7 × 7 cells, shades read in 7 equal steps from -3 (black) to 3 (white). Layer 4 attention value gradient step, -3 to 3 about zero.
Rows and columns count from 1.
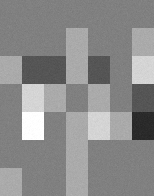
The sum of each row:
0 2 1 3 5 1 2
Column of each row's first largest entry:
1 4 7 2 2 4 1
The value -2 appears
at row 5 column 7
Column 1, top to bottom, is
0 0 1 0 0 0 1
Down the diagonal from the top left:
0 0 -1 0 2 0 0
